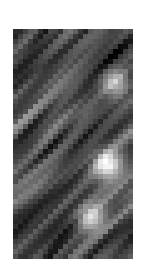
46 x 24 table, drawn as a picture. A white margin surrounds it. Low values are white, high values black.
Dips: three. Grain: diagonal, up to the right. Lone odd cells: none. Histogram: skewed, a long tail of low values. Ninth with the lowest average: middle right. Average level on the scale: 70%.
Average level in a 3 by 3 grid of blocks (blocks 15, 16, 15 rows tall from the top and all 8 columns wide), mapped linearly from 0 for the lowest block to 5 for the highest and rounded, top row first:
5 3 3
3 4 0
5 3 2
